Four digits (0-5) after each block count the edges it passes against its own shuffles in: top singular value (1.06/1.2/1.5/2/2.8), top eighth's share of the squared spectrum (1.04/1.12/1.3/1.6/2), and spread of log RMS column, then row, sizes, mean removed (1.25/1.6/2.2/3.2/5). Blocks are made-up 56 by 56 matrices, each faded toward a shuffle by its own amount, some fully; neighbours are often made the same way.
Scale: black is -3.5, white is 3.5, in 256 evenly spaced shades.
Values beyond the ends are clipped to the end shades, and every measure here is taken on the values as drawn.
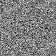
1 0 0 0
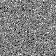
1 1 0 0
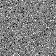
0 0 0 0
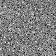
0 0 0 0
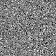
2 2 0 1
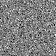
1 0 0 0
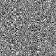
3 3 2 1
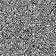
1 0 0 0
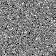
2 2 0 0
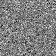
0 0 0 0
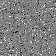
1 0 0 0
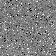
0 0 0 0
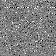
2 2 0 1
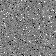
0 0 0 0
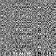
4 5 3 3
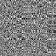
4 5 2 3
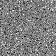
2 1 0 0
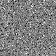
2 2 0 0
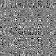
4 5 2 3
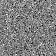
0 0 0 0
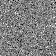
0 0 0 0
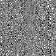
1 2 3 0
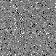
3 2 1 0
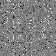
3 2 1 0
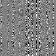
3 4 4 0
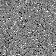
0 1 0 0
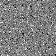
1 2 0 0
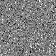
2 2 0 0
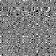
4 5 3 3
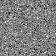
2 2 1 0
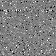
2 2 0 1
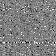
3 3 0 2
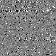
3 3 0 2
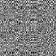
4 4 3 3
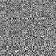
4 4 2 2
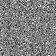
1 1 0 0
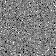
2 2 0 0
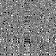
4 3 2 2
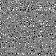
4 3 1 2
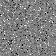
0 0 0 0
